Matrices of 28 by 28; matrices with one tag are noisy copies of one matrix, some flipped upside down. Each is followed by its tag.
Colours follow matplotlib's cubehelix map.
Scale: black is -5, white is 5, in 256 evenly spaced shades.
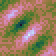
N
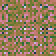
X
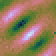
N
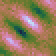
N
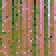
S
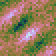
N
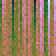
S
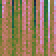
S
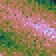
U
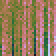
S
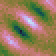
N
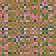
X
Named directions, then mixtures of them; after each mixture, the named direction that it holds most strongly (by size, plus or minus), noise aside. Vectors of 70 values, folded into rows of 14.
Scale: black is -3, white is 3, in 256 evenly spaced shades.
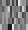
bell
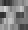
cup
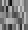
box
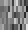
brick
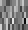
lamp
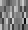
lamp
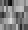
cup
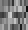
brick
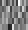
bell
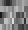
cup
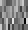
lamp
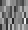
lamp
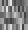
box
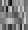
box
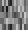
box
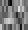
box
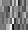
bell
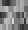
cup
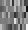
brick
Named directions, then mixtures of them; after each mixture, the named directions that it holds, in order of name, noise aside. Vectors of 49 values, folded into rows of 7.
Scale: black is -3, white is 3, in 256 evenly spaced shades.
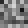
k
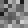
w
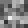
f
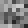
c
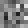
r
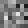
r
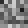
k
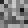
k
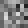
r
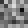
k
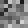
w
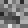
c, w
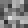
f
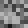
c, w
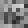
c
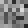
c, k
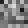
k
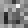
c, r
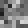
f, w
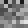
k, w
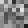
c, k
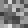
c, w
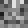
f, k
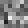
f, r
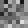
w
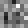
c, r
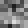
c, k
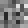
r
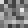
k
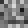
k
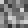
f, k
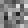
r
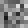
r
